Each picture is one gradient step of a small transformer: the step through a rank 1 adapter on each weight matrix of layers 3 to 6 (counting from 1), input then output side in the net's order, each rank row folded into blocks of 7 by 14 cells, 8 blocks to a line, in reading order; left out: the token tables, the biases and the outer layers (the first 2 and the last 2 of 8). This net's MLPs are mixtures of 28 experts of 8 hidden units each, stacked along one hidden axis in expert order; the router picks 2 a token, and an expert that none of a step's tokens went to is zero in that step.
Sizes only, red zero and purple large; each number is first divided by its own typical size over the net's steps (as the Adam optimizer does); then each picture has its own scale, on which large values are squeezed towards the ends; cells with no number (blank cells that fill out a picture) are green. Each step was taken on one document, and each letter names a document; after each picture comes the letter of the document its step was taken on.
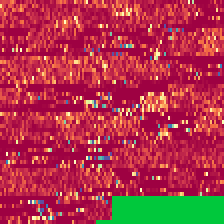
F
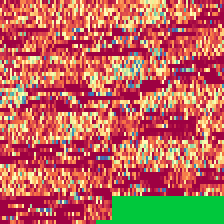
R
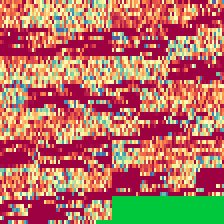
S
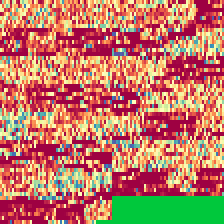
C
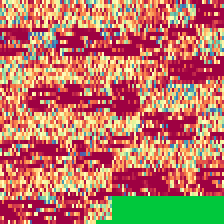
C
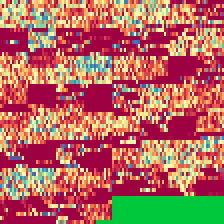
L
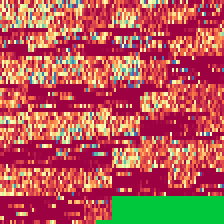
R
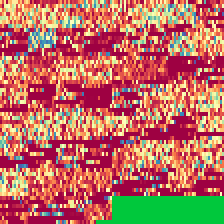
L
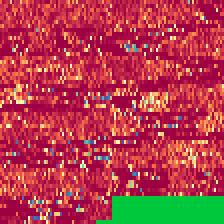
F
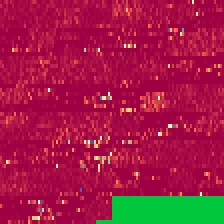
F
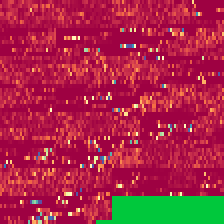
F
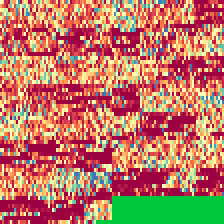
C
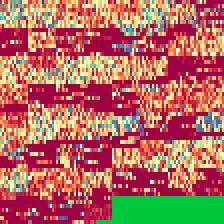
L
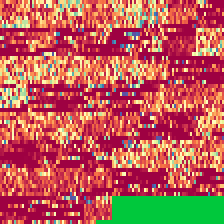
R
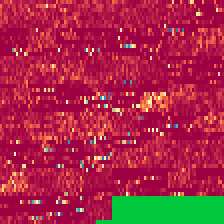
F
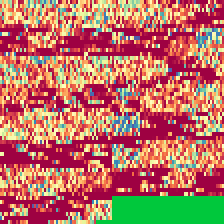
S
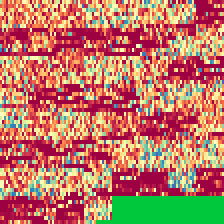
C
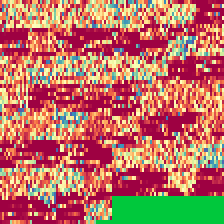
C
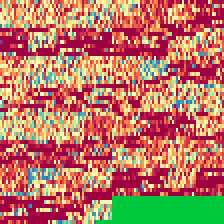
S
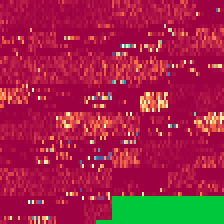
F
